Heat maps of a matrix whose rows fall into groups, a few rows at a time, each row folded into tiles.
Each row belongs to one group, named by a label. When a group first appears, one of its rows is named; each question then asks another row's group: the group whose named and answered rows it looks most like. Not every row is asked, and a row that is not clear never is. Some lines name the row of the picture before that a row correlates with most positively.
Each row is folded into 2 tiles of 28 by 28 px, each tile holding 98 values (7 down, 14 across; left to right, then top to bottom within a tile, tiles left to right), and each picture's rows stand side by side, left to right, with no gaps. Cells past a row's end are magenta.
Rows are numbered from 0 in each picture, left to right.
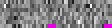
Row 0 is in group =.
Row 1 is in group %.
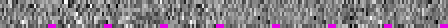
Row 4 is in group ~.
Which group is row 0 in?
%
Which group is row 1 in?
%
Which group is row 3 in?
%
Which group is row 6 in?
=
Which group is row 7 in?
~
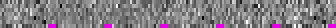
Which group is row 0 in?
~
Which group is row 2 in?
=
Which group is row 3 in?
~
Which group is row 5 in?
~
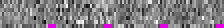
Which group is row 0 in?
~
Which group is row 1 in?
%
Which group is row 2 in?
=
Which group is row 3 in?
=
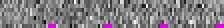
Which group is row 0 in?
~
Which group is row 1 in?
=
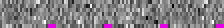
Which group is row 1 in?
%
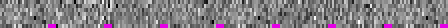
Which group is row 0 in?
~
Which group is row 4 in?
~
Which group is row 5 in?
=
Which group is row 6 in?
%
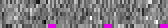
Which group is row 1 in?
=
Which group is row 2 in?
=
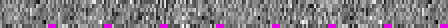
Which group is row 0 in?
~
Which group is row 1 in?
=
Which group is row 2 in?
=
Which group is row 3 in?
~
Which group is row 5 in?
%
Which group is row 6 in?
=
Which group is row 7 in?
~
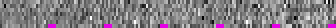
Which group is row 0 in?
=
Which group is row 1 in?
=
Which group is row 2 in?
%
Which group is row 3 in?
~
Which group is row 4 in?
%
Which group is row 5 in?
=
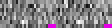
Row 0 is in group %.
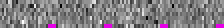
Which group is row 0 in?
%
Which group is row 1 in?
=
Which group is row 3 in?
=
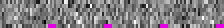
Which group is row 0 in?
~
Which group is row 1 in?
%
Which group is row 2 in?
%
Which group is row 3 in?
=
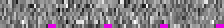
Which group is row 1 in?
%
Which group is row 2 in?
%
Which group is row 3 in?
=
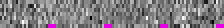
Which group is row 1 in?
~
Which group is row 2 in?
=
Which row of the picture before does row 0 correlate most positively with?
0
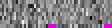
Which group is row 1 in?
~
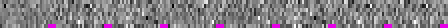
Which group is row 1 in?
%
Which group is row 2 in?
~
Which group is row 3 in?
=
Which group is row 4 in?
=
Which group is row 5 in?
~
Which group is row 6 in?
%
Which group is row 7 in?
%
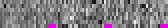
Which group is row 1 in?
~
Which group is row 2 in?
%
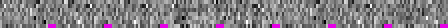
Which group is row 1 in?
%
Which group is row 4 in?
%
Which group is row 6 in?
%
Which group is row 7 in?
=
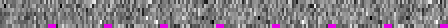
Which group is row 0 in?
=
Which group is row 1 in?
=
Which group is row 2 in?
=
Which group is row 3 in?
~
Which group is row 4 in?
~
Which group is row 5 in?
%
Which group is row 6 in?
~
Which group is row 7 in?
=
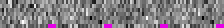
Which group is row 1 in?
~
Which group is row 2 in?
=
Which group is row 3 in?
~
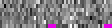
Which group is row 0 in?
=
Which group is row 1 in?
~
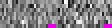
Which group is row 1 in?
%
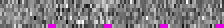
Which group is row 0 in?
~
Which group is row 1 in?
%
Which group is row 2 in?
=
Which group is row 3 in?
=
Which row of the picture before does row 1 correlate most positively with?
0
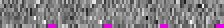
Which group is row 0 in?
=
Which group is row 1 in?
=
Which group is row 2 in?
~
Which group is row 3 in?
%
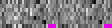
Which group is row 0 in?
~
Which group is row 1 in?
~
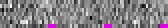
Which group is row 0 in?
%
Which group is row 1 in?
~
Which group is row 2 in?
%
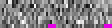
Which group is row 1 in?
%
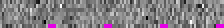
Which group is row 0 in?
~
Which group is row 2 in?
~
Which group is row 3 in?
%
